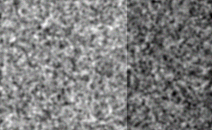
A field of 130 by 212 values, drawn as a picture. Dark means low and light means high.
Grain: blotchy. Seam: vertical, 60% of the way across, the left part higher. Histogram: bell-shaped. Stripes: none.
